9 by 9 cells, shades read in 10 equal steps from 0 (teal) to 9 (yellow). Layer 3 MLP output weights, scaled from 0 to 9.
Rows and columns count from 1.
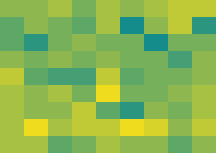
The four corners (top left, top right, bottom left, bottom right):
5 7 6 5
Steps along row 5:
down down same up down up same up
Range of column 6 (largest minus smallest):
9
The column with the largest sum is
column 5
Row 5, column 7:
4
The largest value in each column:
7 9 6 7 9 9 8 7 7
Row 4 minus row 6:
-1 -1 -1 0 -4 0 0 -3 -1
